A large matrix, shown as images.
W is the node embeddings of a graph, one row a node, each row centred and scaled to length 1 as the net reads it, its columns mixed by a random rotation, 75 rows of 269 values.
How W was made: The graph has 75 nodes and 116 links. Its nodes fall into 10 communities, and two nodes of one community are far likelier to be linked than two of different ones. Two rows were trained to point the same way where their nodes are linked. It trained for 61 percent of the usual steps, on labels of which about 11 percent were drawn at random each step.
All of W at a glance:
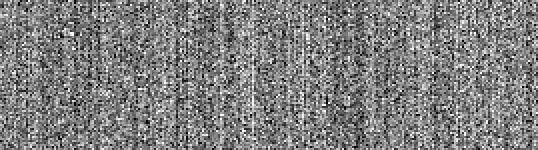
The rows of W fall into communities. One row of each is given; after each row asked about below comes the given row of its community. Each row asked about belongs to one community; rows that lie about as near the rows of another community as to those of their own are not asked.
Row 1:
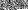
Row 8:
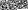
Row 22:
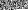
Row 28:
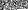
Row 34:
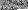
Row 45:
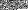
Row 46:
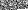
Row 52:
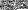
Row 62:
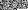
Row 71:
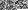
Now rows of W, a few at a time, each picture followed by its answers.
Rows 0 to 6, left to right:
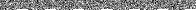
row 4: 8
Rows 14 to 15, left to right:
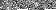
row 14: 8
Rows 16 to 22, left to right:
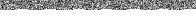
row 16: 34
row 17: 34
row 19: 62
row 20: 46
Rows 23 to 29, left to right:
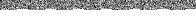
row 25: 62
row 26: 1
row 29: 8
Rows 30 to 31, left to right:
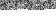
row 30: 62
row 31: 71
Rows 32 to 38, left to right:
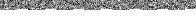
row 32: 45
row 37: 52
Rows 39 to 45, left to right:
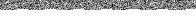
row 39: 34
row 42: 8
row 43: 22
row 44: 52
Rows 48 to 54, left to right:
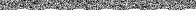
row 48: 28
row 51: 62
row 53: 46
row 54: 34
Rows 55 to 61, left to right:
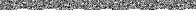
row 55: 71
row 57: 52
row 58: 45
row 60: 46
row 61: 46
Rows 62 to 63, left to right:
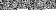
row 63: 52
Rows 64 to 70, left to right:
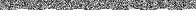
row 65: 46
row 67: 52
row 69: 1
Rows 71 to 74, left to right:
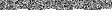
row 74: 34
